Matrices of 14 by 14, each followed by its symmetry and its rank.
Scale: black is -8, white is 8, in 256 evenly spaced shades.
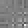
symmetric, rank two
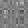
neither, rank two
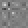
symmetric, rank two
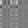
neither, rank one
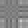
symmetric, rank one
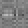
neither, rank two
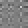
neither, rank two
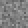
antisymmetric, full rank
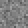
antisymmetric, full rank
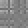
symmetric, rank two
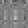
neither, rank two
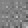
symmetric, rank two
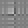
symmetric, rank one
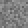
antisymmetric, full rank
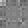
symmetric, rank two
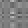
neither, rank one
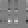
neither, rank one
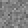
antisymmetric, full rank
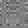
neither, rank two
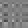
neither, rank one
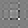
symmetric, rank one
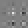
symmetric, rank one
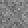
antisymmetric, full rank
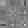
symmetric, rank two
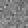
antisymmetric, full rank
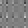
neither, rank one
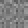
neither, rank two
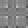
symmetric, rank one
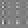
neither, rank one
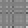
symmetric, rank one
